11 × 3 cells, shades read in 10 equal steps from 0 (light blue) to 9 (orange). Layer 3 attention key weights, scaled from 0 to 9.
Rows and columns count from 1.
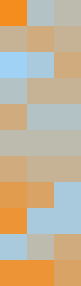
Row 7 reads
5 4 4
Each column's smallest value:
0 1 1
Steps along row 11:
same down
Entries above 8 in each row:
1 0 0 0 0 0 0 0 0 0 0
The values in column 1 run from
0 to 9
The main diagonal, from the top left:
9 5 5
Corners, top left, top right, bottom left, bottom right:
9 3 8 6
